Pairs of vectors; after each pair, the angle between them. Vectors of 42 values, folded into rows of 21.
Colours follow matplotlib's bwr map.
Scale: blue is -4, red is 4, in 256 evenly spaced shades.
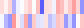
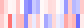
partly opposed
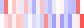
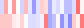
nearly parallel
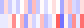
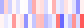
nearly parallel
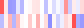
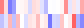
nearly parallel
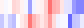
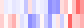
nearly opposite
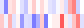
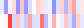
partly aligned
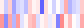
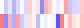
nearly parallel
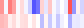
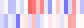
partly opposed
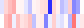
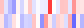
nearly opposite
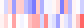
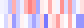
nearly opposite
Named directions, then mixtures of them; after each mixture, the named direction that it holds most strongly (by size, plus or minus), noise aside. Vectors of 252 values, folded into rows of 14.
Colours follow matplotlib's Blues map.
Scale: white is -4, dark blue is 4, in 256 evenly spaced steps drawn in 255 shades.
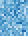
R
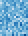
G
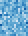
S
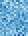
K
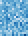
G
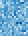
R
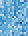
R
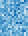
R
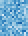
R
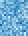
R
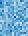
G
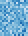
K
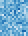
R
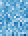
G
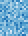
K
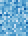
S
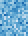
S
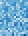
G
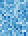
R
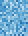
K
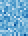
G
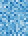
K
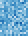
G
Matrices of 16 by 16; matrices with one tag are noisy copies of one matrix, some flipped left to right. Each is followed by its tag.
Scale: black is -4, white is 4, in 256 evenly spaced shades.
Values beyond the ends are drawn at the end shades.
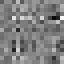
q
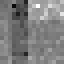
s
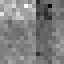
s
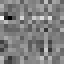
q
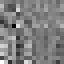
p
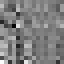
p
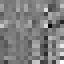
p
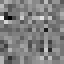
q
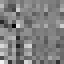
p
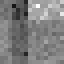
s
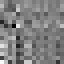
p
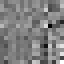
p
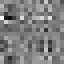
q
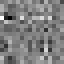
q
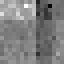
s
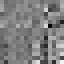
p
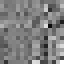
p
